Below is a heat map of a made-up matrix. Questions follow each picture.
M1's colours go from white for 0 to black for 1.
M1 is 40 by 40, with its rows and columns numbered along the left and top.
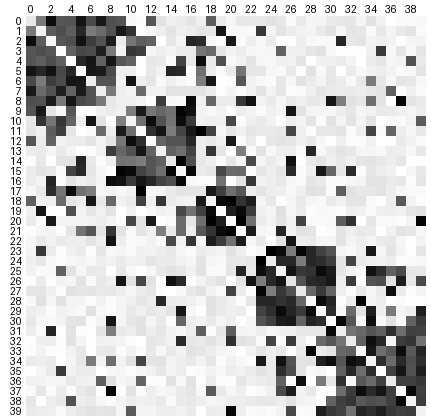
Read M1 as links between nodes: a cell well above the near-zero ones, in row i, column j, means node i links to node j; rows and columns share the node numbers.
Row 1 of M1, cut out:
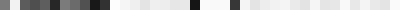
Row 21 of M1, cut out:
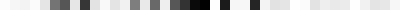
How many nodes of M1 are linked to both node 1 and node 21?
4
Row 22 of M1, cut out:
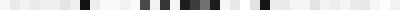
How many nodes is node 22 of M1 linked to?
8
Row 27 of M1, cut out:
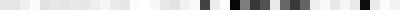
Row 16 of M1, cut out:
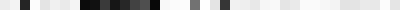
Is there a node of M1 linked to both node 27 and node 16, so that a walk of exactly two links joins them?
no
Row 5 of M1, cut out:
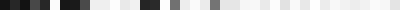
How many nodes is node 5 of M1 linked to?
12
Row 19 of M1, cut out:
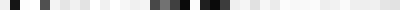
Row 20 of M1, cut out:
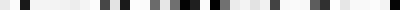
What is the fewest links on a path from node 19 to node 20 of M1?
1
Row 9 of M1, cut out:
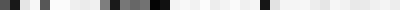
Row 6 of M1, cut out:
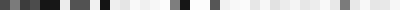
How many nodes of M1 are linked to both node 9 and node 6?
4
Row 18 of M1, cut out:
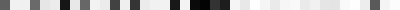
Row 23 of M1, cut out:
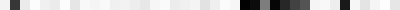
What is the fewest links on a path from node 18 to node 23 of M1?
3
